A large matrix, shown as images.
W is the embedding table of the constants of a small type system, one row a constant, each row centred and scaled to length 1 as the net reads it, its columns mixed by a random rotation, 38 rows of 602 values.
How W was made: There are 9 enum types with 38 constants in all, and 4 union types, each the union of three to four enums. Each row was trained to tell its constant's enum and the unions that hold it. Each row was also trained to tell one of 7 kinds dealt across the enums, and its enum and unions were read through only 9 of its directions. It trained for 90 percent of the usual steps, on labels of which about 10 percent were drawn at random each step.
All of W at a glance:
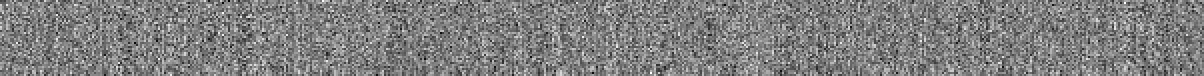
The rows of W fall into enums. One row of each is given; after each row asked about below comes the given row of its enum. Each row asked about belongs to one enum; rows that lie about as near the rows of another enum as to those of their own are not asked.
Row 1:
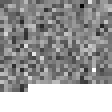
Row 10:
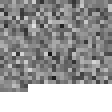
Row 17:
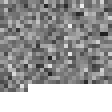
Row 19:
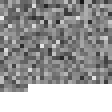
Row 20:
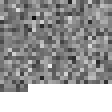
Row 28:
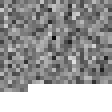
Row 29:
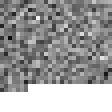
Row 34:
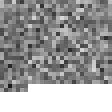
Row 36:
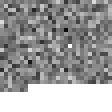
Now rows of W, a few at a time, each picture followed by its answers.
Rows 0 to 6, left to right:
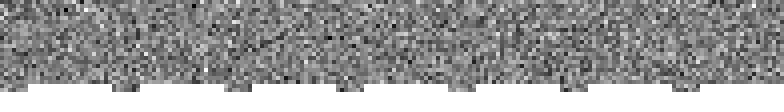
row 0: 19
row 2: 29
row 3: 10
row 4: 28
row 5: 29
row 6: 10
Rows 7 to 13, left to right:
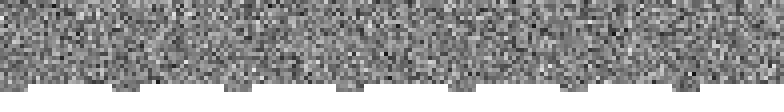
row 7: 19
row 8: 28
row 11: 1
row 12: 17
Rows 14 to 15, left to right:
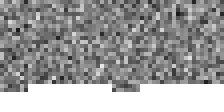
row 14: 17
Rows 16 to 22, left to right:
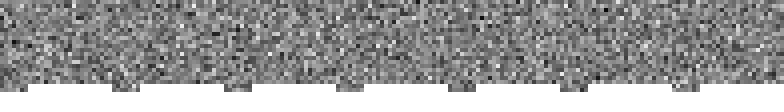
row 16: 28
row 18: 29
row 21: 36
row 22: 34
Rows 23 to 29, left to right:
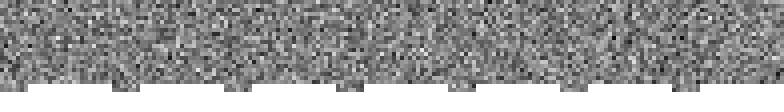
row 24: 17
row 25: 36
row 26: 29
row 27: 10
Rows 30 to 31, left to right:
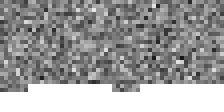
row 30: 20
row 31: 17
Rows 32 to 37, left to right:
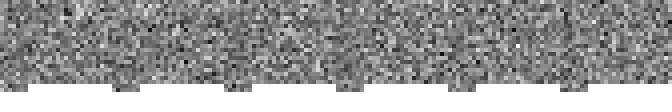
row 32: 19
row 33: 34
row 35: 34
